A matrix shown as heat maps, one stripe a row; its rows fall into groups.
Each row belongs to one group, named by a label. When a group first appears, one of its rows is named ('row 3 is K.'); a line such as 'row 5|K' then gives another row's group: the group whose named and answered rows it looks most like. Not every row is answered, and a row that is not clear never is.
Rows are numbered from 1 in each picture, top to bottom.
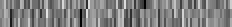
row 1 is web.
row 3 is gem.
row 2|gem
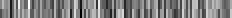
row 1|gem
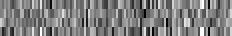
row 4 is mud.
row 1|mud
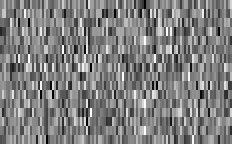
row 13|mud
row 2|mud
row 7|gem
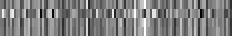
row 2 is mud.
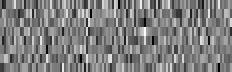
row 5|mud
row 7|gem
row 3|web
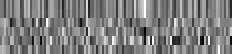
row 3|gem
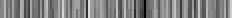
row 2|web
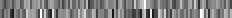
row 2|mud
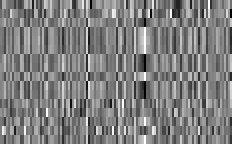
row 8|web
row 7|web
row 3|web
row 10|web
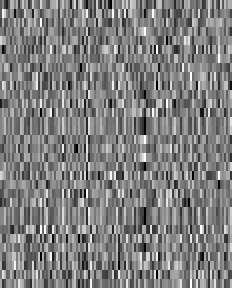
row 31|mud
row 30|mud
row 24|web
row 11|web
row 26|mud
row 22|gem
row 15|web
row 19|web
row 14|web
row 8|gem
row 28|web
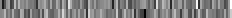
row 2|web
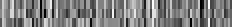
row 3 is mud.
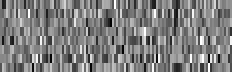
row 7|mud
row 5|mud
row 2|gem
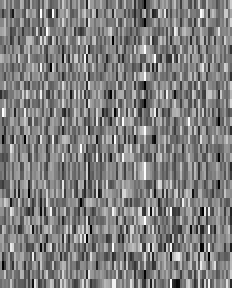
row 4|gem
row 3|web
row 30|mud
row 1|web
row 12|web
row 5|mud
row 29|mud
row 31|web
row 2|mud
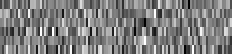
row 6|gem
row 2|gem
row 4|mud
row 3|web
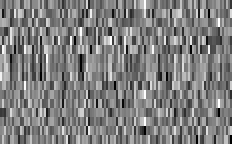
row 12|gem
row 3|gem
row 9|gem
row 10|mud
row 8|gem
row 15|web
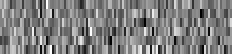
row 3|web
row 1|gem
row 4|mud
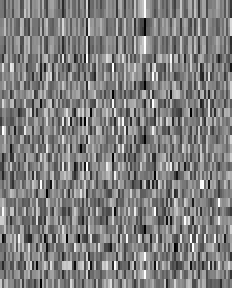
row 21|mud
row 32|gem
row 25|gem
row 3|web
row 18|mud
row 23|gem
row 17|gem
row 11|mud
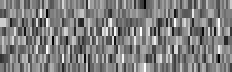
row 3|gem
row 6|gem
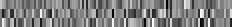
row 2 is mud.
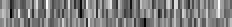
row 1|gem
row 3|web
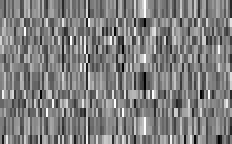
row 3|web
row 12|mud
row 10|web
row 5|gem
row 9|web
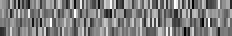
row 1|gem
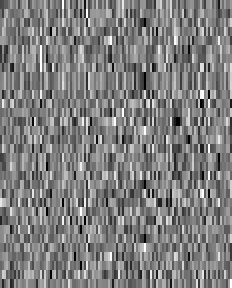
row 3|web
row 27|web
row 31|mud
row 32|mud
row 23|gem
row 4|mud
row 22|mud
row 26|gem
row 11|mud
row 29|gem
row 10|web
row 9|web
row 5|gem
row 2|gem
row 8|mud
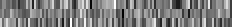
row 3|gem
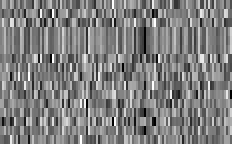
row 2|mud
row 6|web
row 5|web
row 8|gem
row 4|web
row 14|mud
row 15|web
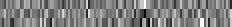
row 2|web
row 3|mud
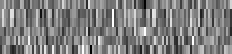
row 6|mud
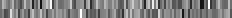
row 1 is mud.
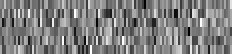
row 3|mud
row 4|gem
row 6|mud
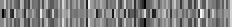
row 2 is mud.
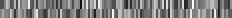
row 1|gem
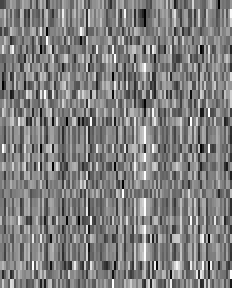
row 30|mud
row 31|mud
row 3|web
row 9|mud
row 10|mud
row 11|mud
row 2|web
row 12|web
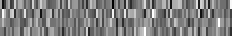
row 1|mud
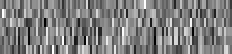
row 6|mud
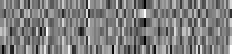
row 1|web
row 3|web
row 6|mud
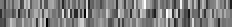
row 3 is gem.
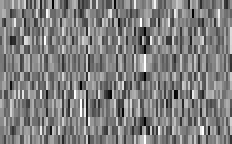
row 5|mud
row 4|web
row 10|gem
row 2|gem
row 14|web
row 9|web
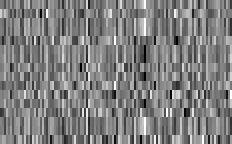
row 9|web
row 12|web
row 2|gem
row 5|mud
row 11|mud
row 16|mud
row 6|web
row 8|gem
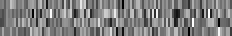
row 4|gem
